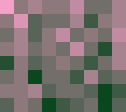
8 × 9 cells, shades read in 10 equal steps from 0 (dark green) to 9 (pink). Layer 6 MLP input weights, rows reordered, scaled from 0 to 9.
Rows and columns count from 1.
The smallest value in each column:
1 5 0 0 2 2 2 0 2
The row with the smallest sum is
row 8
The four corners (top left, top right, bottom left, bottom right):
9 6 3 3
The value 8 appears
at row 2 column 2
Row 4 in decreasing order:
7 6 6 5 5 4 4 4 1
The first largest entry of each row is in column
1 2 5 6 9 7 3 2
